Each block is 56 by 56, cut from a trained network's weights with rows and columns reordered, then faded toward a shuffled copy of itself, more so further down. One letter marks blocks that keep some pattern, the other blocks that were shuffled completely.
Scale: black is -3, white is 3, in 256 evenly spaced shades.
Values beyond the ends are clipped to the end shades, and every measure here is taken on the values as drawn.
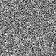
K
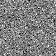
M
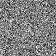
M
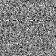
K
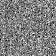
K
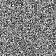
K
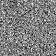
K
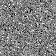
M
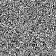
K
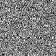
K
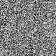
K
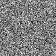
M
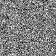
K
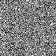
K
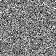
M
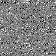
K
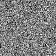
K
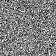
M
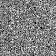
K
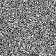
M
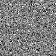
K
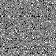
K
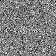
K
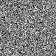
M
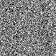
K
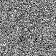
M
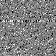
K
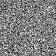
K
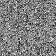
K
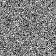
K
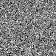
M
